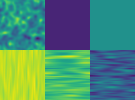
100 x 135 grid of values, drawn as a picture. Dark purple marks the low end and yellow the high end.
The table splits into 2 rows of 3 panels. Panel 1,1: middling, blotchy, strong in contrast. Panel 1,2: very low, flat. Panel 1,3: middling, flat. Panel 2,1: very high, streaked downward, faint in contrast. Panel 2,2: high, streaked across. Panel 2,3: low, streaked across.
